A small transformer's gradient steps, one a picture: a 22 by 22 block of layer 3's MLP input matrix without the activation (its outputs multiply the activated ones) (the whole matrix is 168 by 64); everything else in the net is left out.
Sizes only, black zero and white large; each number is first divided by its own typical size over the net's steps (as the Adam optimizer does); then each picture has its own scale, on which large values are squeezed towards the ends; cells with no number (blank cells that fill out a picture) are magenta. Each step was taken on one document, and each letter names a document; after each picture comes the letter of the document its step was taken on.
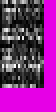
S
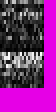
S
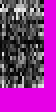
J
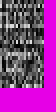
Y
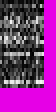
Y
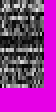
J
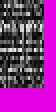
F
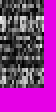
J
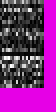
S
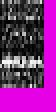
S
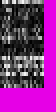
S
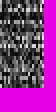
F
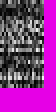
F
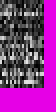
Y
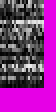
F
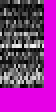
Y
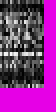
Y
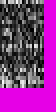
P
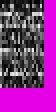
Y
